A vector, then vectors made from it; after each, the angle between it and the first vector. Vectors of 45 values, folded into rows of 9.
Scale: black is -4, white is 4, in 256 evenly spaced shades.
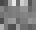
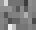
partly opposed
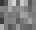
nearly parallel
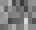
partly opposed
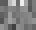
nearly parallel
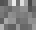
nearly parallel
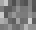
partly opposed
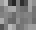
nearly opposite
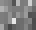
orthogonal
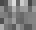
nearly parallel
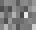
orthogonal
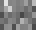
orthogonal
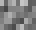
partly aligned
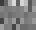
nearly parallel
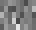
orthogonal
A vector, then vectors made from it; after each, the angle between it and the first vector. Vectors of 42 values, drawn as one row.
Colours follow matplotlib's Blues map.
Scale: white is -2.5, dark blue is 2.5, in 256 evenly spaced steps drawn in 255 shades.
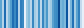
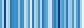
nearly parallel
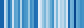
partly opposed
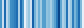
nearly parallel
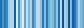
orthogonal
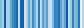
nearly parallel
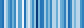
partly opposed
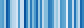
nearly opposite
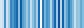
partly aligned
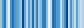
partly aligned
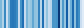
nearly parallel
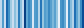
nearly opposite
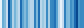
orthogonal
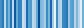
orthogonal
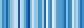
partly opposed
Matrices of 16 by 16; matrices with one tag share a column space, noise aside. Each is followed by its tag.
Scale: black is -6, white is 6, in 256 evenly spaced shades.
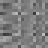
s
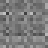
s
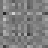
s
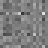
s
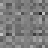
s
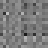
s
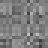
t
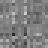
t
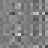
s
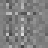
s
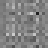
s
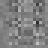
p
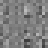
t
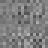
t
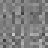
t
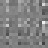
p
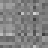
s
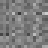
s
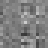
t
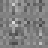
p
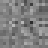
p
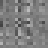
p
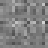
p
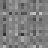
s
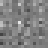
p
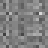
s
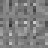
p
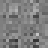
t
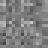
p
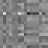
s
